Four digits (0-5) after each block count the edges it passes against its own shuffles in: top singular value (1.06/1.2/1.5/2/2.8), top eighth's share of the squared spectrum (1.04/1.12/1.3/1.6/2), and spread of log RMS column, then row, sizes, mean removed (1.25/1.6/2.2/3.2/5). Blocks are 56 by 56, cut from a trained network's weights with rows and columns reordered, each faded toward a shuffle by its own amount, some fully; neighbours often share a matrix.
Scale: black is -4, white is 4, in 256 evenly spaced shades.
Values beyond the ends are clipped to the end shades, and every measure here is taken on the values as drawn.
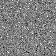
1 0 0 0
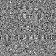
3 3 0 2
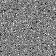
2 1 0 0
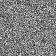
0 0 0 0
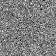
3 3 0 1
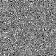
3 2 0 1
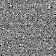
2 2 0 0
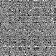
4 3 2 2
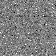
1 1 0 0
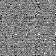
3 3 2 1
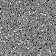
0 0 0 0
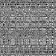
4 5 3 2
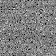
3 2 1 0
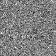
2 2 0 1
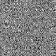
3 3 1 2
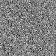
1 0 0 0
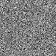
2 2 0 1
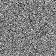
0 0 0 0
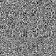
3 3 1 1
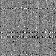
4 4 0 2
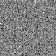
3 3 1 1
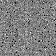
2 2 0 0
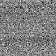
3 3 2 1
